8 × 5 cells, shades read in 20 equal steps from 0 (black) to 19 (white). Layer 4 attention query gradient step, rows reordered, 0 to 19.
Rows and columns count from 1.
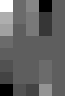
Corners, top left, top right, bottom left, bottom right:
19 7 0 7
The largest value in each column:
19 8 10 11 7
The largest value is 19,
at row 1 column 1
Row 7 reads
5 7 7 8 7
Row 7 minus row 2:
-8 -1 -2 4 0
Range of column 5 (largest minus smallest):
0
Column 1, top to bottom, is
19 13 12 8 7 6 5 0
